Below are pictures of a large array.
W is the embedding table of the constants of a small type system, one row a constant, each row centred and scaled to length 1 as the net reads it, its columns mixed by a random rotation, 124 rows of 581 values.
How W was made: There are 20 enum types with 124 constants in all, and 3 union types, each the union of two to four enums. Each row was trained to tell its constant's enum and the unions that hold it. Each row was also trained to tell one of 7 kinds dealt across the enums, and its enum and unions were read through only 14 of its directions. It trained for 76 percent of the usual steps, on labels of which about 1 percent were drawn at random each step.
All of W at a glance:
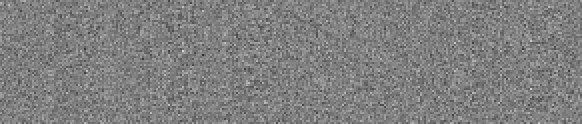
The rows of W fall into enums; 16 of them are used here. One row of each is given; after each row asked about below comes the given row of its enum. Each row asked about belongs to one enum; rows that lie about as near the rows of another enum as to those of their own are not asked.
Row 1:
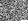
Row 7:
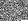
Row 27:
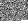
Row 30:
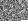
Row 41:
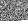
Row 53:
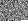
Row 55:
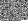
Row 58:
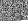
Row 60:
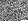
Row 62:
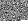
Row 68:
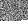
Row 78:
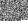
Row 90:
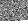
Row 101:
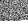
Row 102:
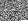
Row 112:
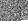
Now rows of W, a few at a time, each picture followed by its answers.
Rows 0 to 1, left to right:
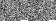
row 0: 30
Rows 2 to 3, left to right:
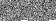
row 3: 7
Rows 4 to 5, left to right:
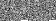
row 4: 27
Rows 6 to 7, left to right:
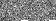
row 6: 53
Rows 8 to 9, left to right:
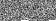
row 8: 112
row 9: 62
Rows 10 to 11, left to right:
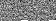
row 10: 68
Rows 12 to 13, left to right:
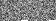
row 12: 58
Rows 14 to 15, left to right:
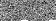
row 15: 7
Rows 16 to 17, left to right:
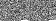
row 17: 112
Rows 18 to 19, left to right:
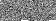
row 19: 78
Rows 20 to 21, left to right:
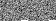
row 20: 78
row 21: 90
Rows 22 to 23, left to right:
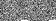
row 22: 7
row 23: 55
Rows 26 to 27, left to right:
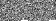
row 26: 55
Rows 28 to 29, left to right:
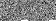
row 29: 7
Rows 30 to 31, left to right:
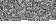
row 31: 78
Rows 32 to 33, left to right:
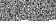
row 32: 1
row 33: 55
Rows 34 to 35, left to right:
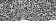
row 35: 68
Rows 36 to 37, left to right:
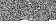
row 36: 112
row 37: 62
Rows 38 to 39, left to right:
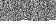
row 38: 68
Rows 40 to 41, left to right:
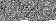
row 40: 30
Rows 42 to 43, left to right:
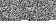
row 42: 78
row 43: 78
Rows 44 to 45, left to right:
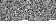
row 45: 41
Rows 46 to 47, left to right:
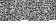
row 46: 1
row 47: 53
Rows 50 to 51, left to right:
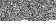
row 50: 53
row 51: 30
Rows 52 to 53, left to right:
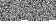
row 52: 78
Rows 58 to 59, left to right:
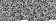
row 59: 58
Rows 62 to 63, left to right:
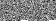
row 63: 90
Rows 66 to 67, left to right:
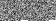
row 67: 30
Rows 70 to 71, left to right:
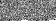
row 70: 101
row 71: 101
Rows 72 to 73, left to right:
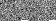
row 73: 53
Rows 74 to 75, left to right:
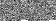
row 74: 62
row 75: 101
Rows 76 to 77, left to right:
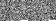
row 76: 27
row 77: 90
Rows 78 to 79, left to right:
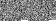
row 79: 112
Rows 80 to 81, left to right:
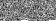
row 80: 68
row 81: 62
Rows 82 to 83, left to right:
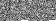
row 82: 27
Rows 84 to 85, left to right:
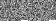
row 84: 62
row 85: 27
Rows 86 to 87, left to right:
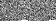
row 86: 101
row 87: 58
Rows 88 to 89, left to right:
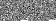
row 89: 27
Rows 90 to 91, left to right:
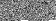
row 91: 7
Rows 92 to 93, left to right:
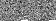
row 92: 55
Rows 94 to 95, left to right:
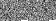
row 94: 30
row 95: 7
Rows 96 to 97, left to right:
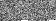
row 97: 101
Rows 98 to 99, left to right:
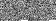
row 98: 101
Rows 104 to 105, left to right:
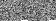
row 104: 90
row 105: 90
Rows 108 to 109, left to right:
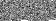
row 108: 30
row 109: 27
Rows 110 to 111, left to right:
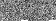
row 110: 90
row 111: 27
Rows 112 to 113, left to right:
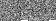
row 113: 41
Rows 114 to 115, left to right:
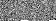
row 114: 53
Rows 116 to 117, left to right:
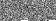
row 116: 112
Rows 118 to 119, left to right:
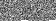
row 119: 30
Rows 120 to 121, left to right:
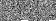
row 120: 112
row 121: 78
